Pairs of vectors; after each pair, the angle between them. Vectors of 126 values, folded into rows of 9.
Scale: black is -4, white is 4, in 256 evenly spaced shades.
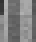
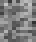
partly aligned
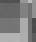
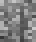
partly opposed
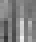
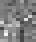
partly opposed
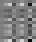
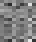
nearly opposite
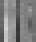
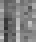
nearly opposite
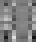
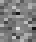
orthogonal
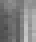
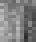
nearly opposite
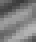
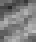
nearly parallel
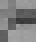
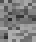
partly aligned
